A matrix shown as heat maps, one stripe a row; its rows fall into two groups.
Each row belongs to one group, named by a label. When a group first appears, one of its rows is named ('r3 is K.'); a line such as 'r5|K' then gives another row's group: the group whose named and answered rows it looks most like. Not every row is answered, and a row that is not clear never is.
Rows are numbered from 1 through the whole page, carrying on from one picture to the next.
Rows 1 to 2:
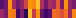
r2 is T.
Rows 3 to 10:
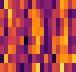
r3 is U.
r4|T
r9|U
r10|T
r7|T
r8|T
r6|T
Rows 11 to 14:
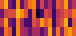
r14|U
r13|U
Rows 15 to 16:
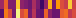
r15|U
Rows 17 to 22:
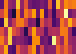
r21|T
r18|U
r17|U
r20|T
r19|U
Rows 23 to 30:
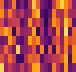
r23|T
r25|T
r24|T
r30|T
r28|U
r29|T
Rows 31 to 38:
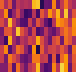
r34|U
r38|T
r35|T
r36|U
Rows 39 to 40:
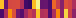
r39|T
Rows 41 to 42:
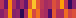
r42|T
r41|T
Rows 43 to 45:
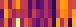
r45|U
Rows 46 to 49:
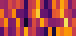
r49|U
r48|U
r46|T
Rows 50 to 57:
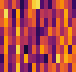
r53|U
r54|U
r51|U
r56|U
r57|U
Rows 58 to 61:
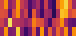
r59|U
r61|U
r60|T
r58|U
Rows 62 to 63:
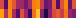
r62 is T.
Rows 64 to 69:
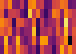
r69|U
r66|U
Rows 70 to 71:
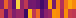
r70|U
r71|T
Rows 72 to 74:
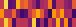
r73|T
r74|U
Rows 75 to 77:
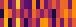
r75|U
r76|U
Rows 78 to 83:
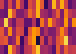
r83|T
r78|T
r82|U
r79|T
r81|T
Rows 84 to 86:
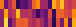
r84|T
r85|U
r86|U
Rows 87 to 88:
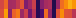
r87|U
